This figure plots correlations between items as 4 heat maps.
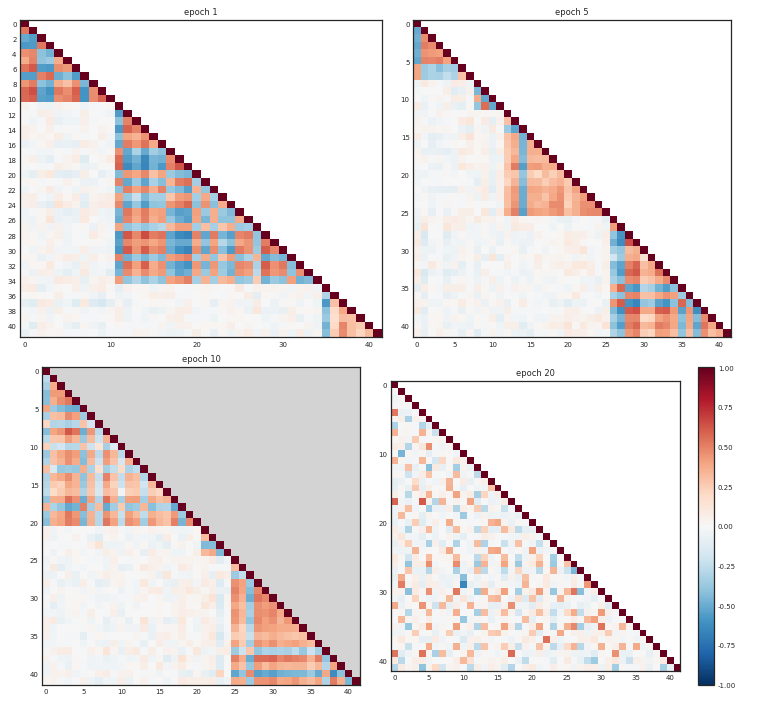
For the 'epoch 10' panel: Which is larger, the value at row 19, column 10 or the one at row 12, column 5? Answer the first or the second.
the first
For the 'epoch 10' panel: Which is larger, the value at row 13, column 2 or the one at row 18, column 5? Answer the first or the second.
the second
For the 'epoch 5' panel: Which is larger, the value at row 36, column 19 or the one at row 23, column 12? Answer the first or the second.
the second
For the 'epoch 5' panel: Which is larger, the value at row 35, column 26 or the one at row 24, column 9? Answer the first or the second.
the first
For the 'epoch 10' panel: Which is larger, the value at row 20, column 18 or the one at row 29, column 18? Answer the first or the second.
the second
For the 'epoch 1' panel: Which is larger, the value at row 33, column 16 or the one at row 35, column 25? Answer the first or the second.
the first
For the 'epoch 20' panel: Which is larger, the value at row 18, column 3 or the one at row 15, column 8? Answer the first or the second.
the second
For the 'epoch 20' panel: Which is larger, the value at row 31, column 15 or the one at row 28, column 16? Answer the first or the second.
the first
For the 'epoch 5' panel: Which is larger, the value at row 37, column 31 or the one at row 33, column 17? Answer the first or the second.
the second
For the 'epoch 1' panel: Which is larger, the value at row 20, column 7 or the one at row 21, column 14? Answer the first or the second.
the first
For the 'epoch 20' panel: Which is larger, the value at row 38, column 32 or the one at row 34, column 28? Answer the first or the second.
the second
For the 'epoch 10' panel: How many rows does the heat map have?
42
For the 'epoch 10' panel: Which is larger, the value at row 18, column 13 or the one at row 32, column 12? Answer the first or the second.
the first
